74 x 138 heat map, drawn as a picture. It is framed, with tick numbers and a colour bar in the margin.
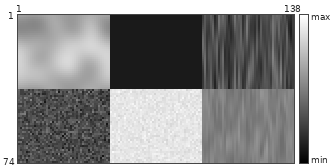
It is made of 2 by 3 panels. Panel 1,1: high, smooth. Panel 1,2: very low, flat. Panel 1,3: low, streaked downward. Panel 2,1: low, fine-grained. Panel 2,2: very high, fine-grained, faint in contrast. Panel 2,3: middling, streaked downward, faint in contrast.
